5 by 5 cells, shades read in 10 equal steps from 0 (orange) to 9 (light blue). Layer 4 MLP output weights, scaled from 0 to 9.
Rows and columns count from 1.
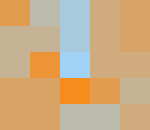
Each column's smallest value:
2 1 0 2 3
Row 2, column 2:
5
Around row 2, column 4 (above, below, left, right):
4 4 8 3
